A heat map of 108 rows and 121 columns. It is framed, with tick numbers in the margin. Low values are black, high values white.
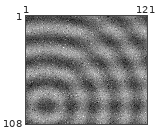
Neither half mirrors the other. There is no seam. Rings spread out from the bottom left. The histogram is bell-shaped. Horizontal stripes repeat 5 times down the table.
